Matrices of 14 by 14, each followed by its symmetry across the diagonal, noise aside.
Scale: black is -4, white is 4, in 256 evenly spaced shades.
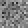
symmetric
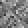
antisymmetric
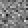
neither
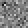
symmetric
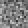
antisymmetric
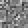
symmetric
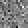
neither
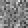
neither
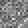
symmetric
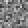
antisymmetric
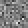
antisymmetric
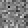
neither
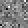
antisymmetric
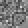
symmetric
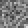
symmetric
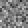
antisymmetric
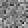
symmetric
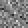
antisymmetric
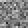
neither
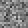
neither
